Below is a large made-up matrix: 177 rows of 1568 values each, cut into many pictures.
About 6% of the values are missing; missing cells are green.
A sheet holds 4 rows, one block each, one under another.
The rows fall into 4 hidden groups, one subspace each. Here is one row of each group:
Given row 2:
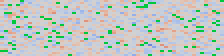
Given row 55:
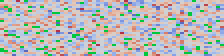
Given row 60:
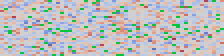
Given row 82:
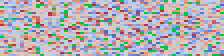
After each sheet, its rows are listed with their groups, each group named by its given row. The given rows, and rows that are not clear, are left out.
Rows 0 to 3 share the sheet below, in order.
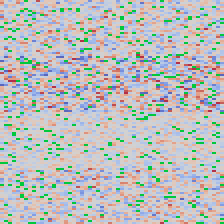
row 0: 2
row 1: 82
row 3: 82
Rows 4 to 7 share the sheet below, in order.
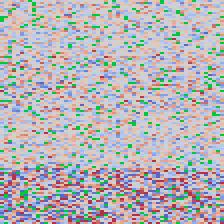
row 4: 60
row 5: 2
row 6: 60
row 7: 60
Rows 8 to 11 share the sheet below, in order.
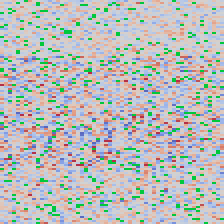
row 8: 55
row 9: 55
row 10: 2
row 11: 2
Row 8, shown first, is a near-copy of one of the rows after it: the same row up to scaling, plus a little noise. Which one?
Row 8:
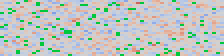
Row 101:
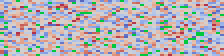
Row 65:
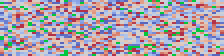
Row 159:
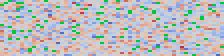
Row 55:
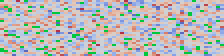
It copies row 65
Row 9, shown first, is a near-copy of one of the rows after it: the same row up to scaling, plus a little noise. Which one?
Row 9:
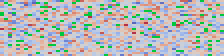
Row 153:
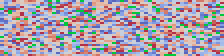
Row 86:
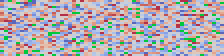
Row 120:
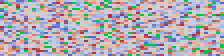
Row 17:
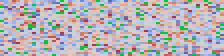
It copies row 86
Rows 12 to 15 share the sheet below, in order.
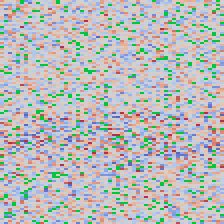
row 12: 2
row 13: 60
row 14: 60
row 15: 60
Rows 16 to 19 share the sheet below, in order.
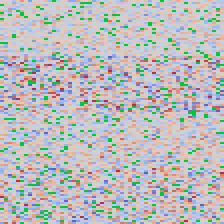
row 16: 82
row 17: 55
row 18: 60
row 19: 2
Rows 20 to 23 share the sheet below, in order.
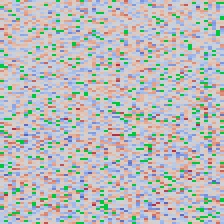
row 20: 55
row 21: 60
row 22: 60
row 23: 55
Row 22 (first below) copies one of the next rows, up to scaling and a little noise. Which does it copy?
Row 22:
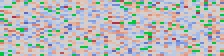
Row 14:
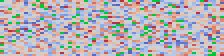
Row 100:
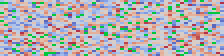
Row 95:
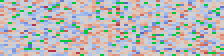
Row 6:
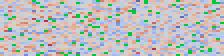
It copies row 14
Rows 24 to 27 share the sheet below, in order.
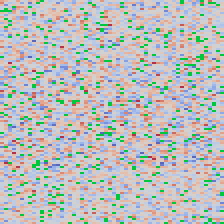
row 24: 2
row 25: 2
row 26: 2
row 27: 55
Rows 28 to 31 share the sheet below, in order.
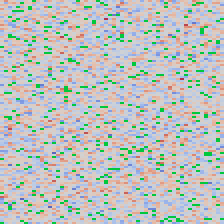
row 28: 82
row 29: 55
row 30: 2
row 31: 55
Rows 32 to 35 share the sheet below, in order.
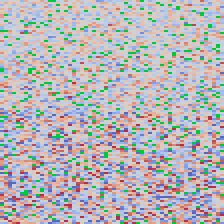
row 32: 60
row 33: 60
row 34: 55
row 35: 2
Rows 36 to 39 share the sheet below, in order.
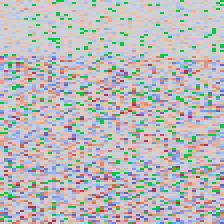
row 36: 2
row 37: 55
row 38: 60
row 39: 82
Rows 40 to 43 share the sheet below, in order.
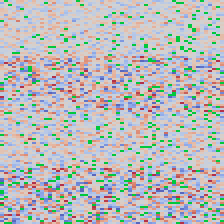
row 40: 55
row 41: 55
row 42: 2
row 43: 2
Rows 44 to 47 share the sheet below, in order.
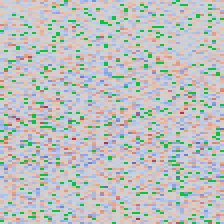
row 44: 82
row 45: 2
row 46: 60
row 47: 82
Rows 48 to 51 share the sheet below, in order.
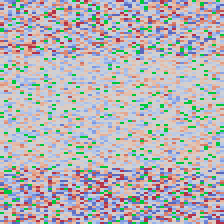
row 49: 60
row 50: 60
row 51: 82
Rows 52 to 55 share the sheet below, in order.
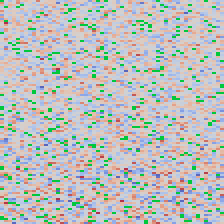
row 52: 2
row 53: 82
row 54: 60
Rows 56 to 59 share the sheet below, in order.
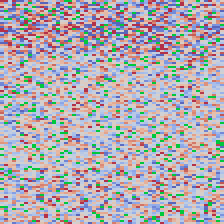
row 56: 60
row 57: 2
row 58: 60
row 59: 82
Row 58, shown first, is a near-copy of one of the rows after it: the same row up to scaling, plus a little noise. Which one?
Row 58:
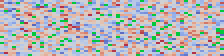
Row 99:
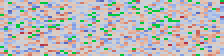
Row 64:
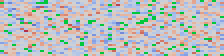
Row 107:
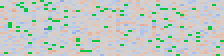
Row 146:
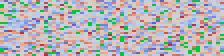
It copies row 64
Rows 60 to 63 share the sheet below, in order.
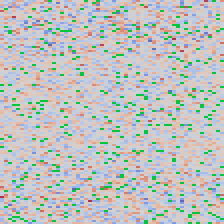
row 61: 82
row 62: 2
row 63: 55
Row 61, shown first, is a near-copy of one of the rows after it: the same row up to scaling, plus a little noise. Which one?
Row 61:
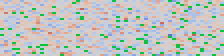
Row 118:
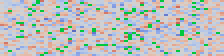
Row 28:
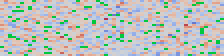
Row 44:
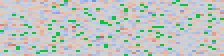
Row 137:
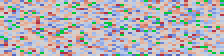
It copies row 137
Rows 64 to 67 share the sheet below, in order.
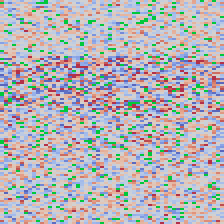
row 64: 60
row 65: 55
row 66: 60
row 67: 60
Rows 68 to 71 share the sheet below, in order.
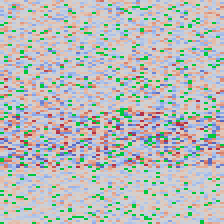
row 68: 60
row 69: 2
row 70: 60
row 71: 55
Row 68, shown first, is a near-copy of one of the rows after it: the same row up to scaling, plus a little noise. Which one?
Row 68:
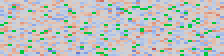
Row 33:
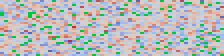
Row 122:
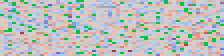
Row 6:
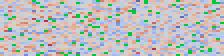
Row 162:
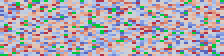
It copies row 162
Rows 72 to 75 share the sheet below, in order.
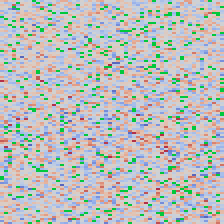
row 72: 60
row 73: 82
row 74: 60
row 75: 82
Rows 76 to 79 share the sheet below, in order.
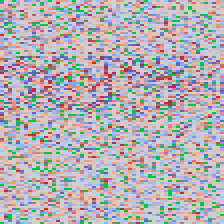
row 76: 2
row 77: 2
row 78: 55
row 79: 2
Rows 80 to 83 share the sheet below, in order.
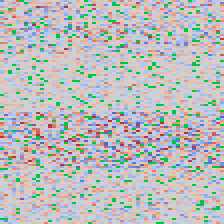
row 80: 60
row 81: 82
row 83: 55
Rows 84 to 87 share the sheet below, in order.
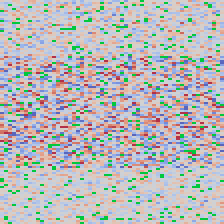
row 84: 55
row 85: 2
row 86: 55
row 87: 60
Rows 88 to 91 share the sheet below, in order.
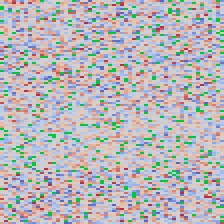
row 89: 2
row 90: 60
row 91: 55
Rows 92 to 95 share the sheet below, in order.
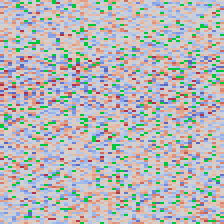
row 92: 55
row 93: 2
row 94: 2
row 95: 60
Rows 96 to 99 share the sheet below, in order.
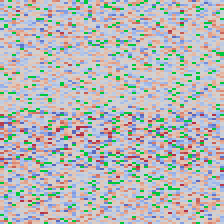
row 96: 55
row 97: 60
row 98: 2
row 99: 60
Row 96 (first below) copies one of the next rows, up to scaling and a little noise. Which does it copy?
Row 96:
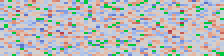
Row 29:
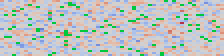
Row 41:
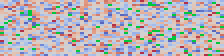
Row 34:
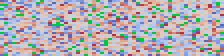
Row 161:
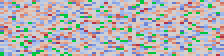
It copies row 29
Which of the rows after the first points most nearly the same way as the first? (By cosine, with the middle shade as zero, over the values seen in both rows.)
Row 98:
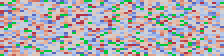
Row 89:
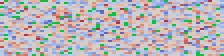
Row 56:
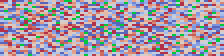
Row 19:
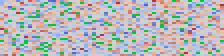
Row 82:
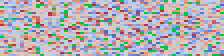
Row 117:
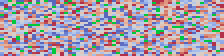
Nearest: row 89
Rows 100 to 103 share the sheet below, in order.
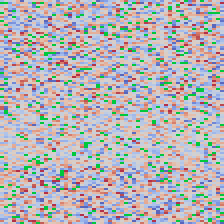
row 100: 60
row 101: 55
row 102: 82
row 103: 82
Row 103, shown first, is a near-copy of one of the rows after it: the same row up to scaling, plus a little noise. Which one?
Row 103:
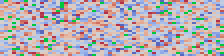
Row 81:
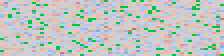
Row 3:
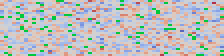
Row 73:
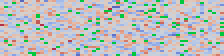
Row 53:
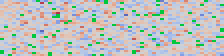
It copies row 53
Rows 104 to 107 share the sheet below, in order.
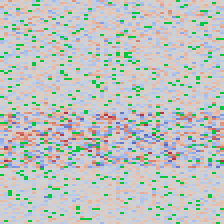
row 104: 55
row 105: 82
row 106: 60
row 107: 60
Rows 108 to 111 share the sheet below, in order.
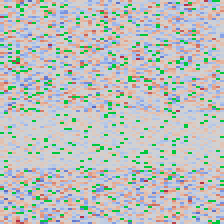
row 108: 2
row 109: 60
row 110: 2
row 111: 2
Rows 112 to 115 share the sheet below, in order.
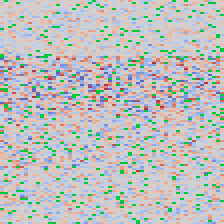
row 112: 2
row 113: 2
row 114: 2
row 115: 60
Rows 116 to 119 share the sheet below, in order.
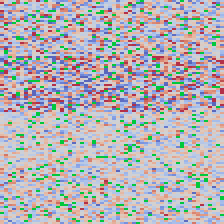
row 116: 2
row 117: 2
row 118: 82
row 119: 2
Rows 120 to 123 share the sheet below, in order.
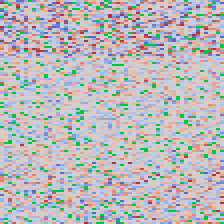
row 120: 55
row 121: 60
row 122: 60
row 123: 55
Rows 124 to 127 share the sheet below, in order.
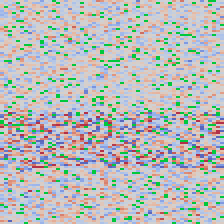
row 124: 60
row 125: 2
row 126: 82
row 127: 2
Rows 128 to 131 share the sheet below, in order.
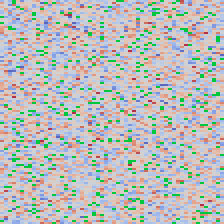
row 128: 60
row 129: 2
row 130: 55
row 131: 2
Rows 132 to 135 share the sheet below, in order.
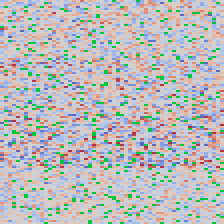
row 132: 55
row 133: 60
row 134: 55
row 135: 2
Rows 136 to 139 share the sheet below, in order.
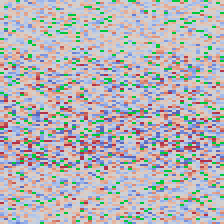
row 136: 2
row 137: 82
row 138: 82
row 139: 2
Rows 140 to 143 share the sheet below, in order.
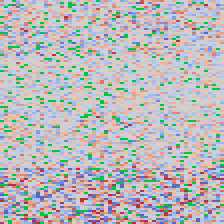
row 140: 60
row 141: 55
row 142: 82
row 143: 82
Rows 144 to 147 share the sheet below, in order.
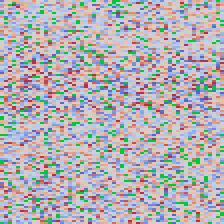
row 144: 60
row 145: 60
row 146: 60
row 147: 2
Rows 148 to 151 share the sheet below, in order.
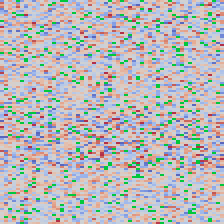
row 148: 55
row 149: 2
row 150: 82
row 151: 60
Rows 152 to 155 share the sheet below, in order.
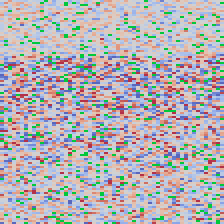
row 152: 82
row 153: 55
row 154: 60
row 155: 55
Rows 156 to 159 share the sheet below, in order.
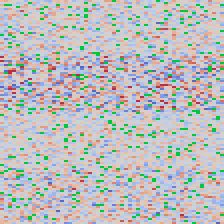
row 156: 2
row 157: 2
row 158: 2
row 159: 55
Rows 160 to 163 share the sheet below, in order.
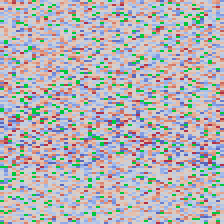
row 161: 55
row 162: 60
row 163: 82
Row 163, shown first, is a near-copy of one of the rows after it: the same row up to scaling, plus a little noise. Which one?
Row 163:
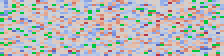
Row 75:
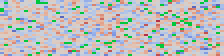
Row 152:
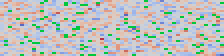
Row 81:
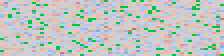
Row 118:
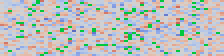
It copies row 75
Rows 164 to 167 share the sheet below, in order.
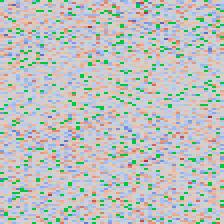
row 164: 60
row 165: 60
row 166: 55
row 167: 55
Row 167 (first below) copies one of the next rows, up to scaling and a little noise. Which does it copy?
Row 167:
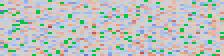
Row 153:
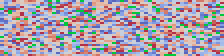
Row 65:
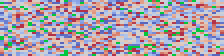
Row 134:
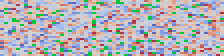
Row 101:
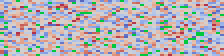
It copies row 134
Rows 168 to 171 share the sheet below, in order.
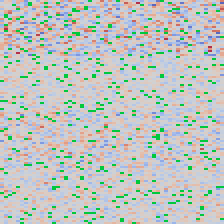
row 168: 60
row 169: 82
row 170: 2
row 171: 2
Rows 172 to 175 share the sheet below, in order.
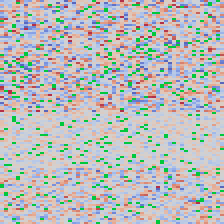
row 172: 60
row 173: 55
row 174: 55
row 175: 82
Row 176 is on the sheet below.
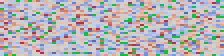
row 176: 2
